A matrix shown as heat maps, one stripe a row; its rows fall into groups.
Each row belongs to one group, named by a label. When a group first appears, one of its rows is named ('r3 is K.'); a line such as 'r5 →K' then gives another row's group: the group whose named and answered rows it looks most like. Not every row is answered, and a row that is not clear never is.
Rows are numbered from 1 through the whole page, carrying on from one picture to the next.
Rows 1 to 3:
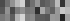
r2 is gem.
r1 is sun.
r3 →sun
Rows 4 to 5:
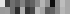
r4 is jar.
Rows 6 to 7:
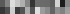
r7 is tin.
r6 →sun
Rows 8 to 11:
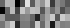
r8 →tin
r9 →tin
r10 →gem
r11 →tin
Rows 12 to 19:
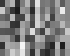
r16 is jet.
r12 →tin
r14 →tin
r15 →jar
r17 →jar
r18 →sun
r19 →sun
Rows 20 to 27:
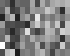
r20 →gem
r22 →tin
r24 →gem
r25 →jet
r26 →jar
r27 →tin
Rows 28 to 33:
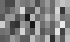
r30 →jet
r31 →jar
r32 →sun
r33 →jet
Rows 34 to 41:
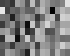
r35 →jar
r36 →gem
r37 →jet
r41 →jet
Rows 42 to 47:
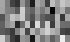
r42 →jar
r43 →jar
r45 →tin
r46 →jet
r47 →jar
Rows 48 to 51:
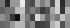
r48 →sun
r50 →jar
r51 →sun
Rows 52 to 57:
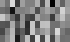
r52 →tin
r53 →gem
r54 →jar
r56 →jet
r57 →tin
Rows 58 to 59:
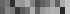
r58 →gem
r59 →jet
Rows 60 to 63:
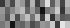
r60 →jet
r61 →sun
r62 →tin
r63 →gem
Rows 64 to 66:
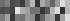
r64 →gem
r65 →sun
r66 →gem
